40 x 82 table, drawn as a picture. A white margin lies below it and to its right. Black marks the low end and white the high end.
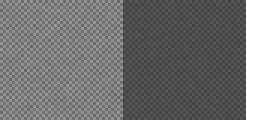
It is made of 1 by 2 panels. Panel 1,1: middling, checkered. Panel 1,2: low, checkered, faint in contrast.
